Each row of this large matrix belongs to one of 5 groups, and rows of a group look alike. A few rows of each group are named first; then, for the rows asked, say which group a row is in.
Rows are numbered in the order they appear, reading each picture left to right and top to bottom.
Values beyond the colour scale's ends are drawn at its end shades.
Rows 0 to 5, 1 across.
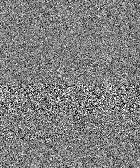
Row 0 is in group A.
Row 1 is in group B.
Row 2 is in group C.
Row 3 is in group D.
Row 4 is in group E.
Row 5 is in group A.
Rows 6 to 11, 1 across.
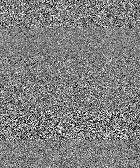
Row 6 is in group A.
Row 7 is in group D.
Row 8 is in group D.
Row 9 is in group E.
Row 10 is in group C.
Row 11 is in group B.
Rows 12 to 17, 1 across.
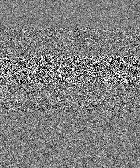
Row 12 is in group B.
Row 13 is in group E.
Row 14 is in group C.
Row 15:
D
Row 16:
C
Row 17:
A
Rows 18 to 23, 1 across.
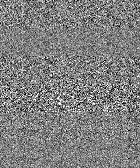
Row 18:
A
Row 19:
A
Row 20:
A
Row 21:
C
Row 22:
B
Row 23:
B
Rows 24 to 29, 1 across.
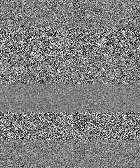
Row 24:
E
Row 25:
A
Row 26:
D
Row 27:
D
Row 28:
E
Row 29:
E
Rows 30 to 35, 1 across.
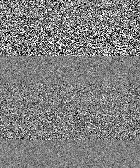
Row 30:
B
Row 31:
C
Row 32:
C
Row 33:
B
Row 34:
E
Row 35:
D
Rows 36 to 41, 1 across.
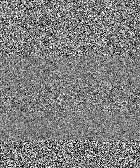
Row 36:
D
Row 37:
A
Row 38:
A
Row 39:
C
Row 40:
D
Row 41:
E
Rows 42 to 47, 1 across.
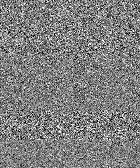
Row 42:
A
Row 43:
D
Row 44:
E
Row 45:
E
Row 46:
C
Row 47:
C
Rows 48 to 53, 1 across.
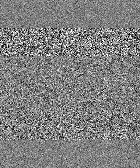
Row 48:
E
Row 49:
B
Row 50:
C
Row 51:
A
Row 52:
C
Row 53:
B
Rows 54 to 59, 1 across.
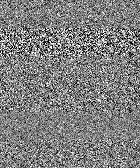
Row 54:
D
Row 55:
A
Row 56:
B
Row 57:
A
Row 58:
C
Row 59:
C
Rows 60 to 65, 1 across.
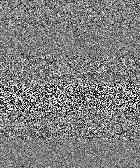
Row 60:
D
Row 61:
E
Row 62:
A
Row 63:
E
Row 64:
D
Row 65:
E
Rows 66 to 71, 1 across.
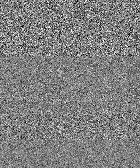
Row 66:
E
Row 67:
B
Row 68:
C
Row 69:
B
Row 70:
C
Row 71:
D
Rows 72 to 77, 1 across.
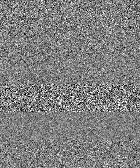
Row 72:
B
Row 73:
D
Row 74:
D
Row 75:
C
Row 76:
A
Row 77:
C
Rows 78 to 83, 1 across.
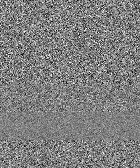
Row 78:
A
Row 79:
E
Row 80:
A
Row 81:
C
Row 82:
D
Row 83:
D
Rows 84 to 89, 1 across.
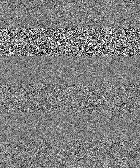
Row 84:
D
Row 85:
D
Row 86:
C
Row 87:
D
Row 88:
C
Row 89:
C
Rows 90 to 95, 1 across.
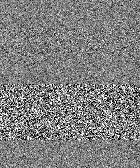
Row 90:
C
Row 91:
D
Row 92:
D
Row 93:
A
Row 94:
D
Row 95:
B
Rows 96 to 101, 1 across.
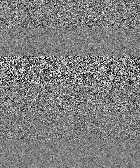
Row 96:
D
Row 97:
D
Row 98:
A
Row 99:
C
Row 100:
E
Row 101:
A
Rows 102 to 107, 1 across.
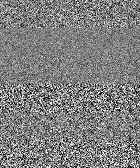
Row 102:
C
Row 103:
C
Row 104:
B
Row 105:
A
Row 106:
A
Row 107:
B
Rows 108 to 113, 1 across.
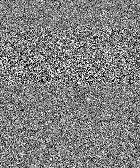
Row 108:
B
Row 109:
C
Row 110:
D
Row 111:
E
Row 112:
B
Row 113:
A
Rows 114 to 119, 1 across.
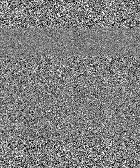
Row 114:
D
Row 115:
E
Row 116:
C
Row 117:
E
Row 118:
D
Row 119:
D
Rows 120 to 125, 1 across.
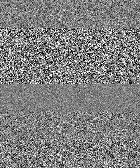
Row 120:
C
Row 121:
D
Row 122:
A
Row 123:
E
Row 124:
C
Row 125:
C
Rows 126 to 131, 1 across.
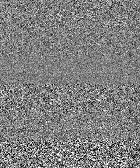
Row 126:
C
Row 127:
A
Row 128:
B
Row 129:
A
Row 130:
B
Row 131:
C
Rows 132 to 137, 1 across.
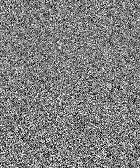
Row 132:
A
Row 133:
C
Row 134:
D
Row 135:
C
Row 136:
E
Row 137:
A
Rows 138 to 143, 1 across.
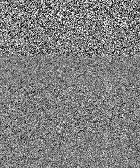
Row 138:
C
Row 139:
D
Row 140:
C
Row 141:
D
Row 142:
C
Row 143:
B
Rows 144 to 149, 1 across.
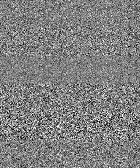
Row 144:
B
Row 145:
B
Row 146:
B
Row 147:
A
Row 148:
C
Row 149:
C
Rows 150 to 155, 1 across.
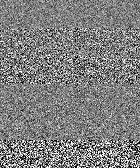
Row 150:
A
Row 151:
E
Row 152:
E
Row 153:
E
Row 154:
D
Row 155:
B
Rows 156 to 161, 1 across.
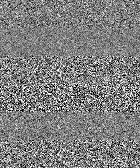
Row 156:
D
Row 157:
C
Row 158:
C
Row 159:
E
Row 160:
D
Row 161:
C
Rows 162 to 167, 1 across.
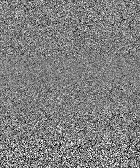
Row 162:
D
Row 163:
E
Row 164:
D
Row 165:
C
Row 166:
C
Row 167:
B
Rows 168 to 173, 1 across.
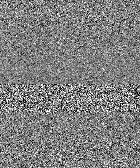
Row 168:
D
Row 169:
C
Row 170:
D
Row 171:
B
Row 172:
A
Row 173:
C
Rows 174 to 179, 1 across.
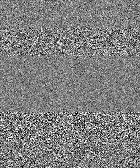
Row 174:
B
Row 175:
C
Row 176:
E
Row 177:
A
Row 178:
E
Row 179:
E
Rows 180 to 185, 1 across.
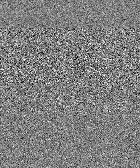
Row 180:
D
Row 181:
D
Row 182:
E
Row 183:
C
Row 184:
E
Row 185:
B
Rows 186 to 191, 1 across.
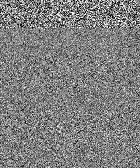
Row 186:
C
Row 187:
B
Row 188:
A
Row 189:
E
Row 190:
C
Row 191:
E
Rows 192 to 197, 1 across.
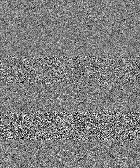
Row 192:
D
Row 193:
C
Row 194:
E
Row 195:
C
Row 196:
E
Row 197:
C
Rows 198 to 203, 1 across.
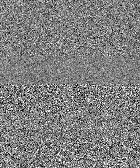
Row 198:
A
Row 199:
C
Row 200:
D
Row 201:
E
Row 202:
B
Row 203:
C
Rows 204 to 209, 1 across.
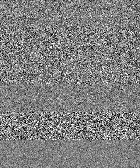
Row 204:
B
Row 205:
A
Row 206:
B
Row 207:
C
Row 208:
C
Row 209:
B
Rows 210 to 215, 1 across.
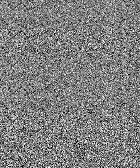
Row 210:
D
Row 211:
D
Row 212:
B
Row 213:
D
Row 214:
B
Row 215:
E
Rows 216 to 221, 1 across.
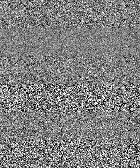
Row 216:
D
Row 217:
B
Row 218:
D
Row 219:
D
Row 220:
B
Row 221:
B
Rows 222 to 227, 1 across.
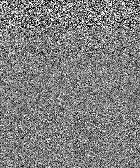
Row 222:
D
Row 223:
D
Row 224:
B
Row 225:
C
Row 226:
E
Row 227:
E
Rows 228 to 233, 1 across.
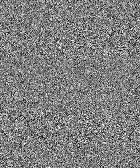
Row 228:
A
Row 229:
C
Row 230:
E
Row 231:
B
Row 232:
D
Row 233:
E
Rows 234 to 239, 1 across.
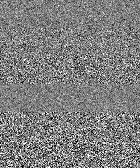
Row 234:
D
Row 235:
B
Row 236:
E
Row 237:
C
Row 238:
A
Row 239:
E
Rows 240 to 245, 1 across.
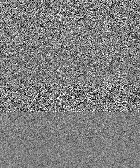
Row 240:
C
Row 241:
B
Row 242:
C
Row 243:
C
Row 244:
D
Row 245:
D
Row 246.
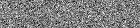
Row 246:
D
